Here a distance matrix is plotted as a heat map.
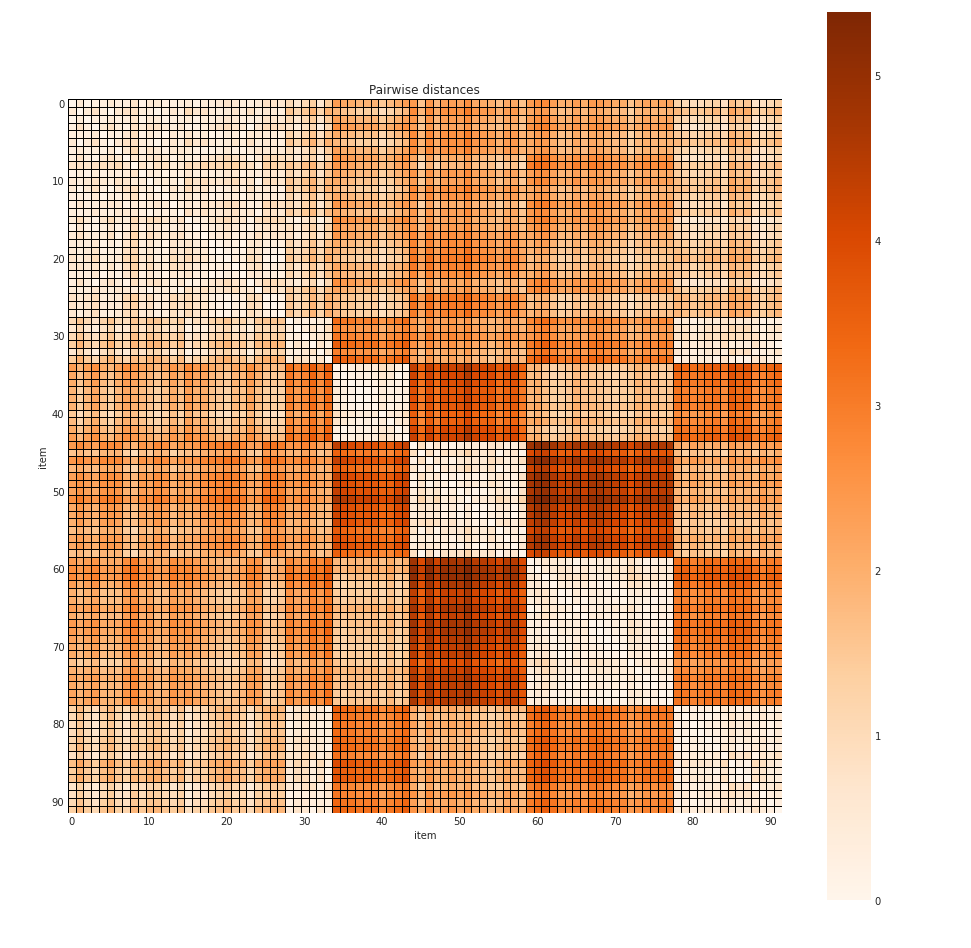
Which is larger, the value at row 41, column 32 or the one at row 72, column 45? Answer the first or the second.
the second
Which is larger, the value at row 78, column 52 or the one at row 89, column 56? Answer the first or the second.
the second
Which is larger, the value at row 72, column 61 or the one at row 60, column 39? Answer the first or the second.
the second
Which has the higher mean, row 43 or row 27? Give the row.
43
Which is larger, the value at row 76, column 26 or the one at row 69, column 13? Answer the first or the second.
the second
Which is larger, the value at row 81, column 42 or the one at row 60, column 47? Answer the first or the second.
the second
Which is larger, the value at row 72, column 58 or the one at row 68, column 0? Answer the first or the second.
the first
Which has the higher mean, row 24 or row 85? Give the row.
85
